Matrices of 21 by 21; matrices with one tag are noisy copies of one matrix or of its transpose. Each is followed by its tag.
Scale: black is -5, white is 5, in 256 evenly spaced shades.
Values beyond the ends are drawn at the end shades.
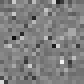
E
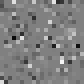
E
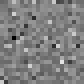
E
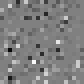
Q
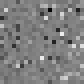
Q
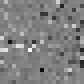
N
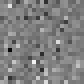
Q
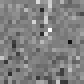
N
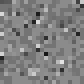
E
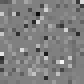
E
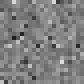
E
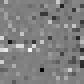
N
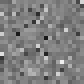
E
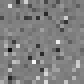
Q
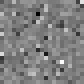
E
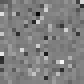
E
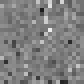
N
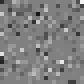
E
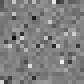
E
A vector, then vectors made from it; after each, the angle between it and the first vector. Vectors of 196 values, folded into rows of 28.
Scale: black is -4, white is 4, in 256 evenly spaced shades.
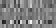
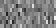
orthogonal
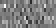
partly opposed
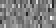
orthogonal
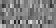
nearly parallel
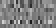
nearly opposite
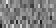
partly opposed
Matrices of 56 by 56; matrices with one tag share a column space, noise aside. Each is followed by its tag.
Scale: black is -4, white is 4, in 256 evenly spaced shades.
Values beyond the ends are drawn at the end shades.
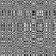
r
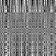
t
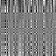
t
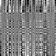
t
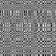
r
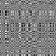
r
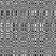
r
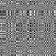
r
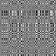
r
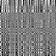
t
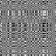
r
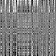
t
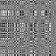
r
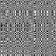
r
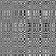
r
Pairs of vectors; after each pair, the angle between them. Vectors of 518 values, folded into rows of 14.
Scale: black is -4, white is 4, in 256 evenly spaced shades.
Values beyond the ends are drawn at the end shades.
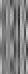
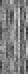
nearly opposite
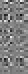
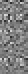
nearly opposite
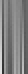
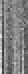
nearly parallel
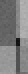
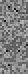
orthogonal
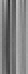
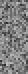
orthogonal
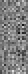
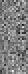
nearly parallel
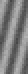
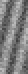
nearly parallel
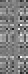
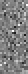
orthogonal
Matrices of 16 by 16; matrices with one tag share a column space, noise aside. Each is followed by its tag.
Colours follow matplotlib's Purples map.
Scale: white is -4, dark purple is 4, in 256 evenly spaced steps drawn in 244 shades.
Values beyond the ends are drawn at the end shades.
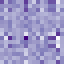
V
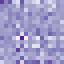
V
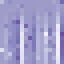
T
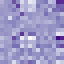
V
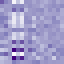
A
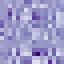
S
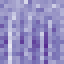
T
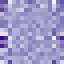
V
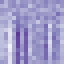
T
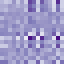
V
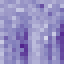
T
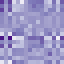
V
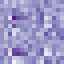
S
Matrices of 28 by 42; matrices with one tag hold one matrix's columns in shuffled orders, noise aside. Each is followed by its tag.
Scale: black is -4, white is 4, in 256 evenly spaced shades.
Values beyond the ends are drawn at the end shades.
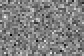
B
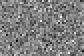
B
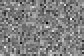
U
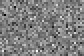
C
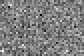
C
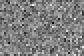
U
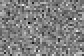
U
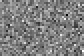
C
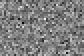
U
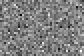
C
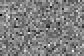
C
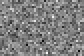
B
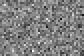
C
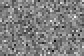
B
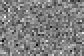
B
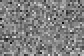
U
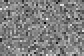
U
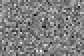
C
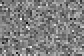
U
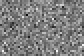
C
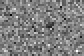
C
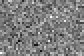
B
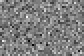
B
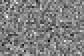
B
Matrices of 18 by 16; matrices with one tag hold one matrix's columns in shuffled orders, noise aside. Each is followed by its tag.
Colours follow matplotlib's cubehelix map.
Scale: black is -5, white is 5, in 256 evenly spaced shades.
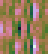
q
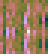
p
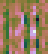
p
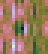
q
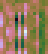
p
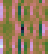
q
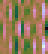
q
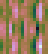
q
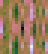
q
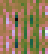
p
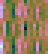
q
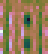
p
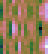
q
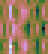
q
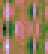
q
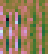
p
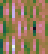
q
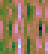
q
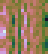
p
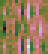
q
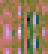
p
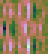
q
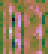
p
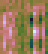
p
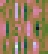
q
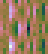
q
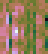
p
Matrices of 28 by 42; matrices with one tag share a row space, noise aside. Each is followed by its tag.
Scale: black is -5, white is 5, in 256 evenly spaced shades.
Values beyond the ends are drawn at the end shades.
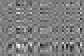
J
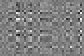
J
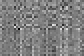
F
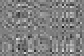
J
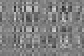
F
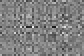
F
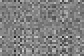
F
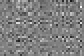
J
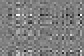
J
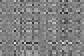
F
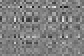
F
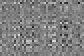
F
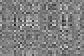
F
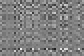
F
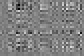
J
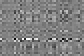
F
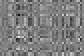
J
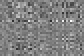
J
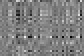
J
